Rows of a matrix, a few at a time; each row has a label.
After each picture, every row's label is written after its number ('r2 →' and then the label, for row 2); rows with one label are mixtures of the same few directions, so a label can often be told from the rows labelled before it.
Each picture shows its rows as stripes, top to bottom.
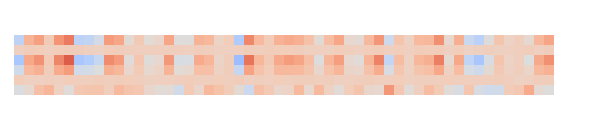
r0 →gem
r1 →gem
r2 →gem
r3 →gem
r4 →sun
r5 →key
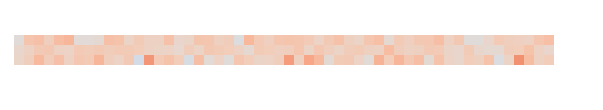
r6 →gem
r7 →key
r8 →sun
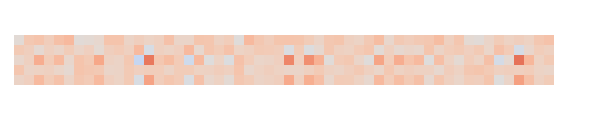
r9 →gem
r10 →sun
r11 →sun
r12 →gem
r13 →sun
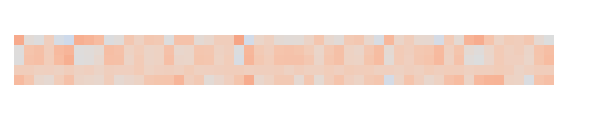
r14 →gem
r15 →gem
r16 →gem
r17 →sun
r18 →key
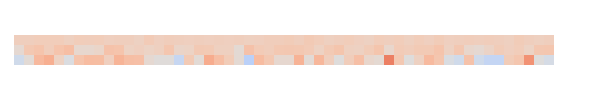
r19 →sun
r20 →gem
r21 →key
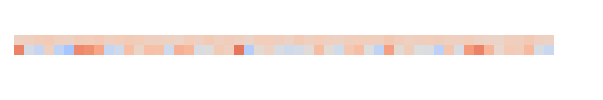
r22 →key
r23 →gem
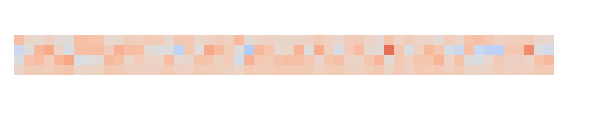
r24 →gem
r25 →key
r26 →gem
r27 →gem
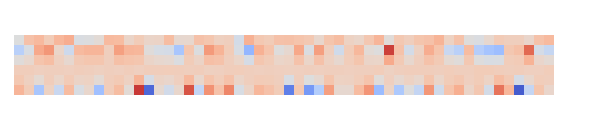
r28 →gem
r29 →key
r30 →key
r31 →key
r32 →sun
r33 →sun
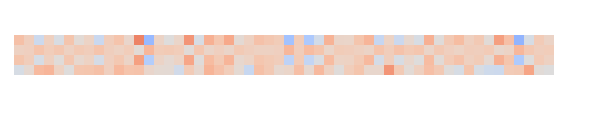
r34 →sun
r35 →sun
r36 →sun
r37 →key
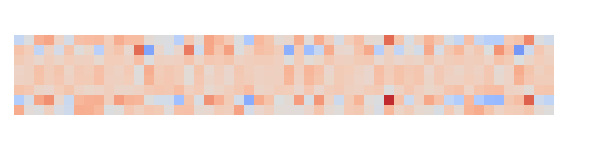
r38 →key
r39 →sun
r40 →sun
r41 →sun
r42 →sun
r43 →key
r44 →key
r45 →gem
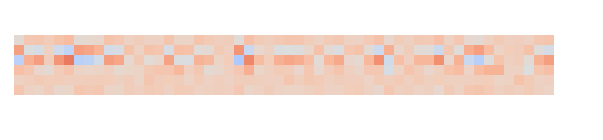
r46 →gem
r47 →gem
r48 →gem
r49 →key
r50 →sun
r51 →gem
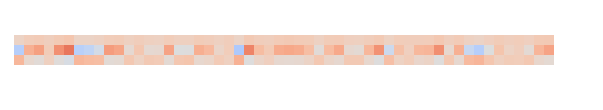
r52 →gem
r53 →gem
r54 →gem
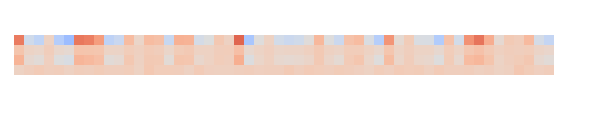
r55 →gem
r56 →gem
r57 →gem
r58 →sun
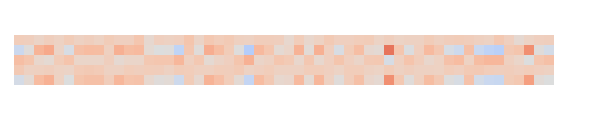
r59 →sun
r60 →key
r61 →key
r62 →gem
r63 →key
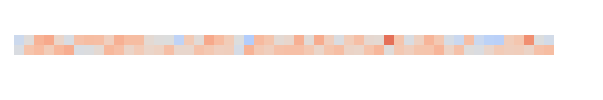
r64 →key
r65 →gem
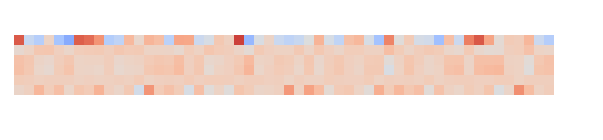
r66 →gem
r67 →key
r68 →key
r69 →key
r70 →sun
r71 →sun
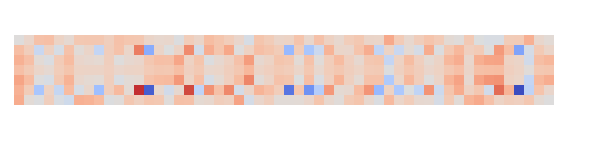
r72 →key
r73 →sun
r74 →key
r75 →key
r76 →key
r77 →sun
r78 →gem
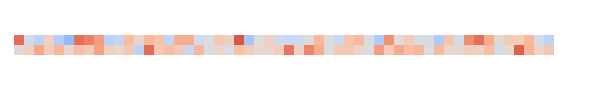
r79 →gem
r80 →sun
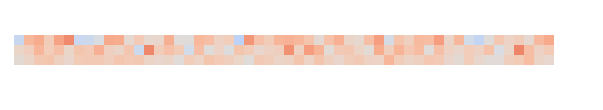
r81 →gem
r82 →sun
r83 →key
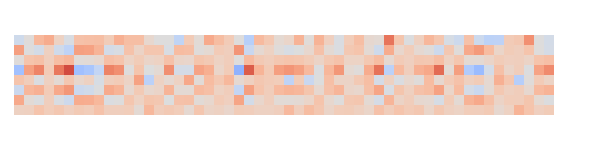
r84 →key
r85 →gem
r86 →gem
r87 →gem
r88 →sun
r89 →gem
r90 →gem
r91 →sun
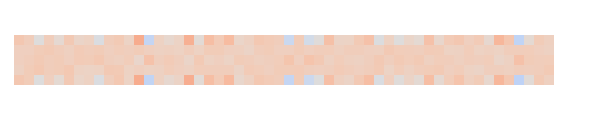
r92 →sun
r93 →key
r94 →sun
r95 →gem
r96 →sun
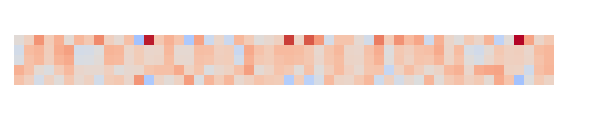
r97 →sun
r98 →gem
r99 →gem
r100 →key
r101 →sun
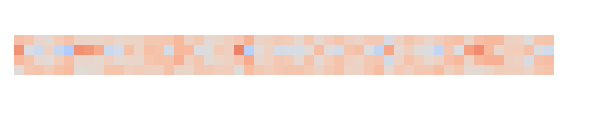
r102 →key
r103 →gem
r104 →key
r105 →gem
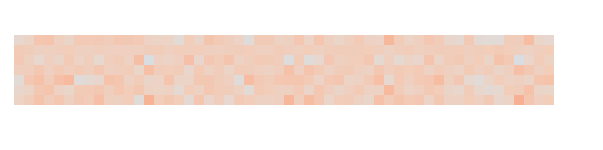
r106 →key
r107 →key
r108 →sun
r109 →sun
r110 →gem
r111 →key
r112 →sun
